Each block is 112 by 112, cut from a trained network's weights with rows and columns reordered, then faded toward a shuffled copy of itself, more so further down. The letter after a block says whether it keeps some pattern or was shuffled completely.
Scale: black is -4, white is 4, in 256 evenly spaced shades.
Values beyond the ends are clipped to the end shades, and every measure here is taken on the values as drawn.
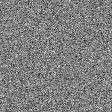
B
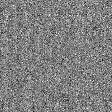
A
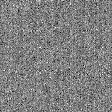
A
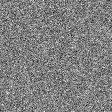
B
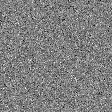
B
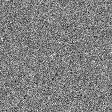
B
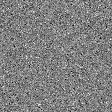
B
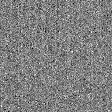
A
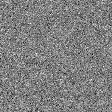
B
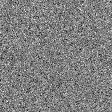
B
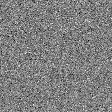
B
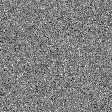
B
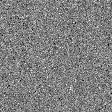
B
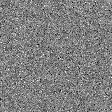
B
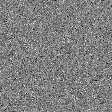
B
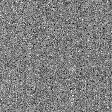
A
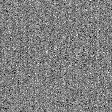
A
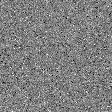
B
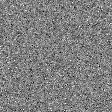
B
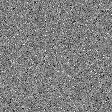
B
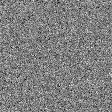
B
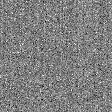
A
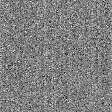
A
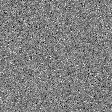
B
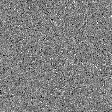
A
